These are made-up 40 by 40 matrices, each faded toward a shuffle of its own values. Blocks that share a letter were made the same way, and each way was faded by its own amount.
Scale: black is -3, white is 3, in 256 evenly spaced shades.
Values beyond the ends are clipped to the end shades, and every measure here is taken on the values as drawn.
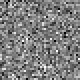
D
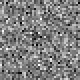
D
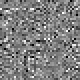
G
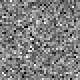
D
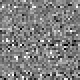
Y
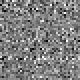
Y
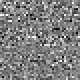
Y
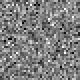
D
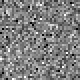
D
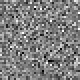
D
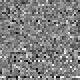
Y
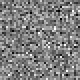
Y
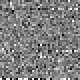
Y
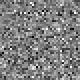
Y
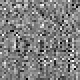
G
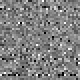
Y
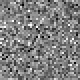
D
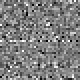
Y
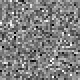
D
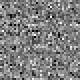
G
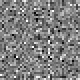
G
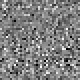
Y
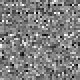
Y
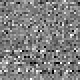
Y
